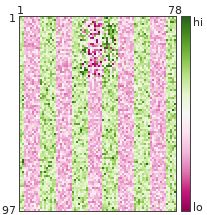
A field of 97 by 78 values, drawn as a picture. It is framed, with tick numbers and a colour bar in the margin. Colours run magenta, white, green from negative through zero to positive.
Odd patch: rougher, in the top middle. Roughest part: top middle. Stripes: upright, repeating 5 times.
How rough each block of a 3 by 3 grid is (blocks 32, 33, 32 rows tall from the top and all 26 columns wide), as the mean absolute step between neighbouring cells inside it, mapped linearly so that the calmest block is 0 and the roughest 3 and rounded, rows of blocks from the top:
030 / 000 / 000
